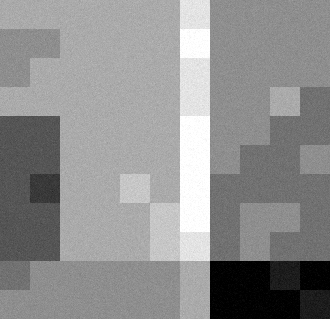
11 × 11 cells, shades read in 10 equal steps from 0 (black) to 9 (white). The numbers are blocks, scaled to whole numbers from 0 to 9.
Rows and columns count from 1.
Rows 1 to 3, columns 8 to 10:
5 5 5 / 5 5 5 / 5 5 5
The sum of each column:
46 47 64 64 65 66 89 42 43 43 41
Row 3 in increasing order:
5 5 5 5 5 6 6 6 6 6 8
